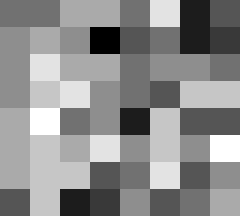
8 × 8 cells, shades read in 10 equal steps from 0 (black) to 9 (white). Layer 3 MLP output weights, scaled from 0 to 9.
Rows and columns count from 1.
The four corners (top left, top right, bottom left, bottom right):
4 3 3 6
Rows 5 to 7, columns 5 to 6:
1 7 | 5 7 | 4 8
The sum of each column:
40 55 43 35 30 45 29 39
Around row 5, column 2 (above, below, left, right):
7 7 6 4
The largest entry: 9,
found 2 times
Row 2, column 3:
5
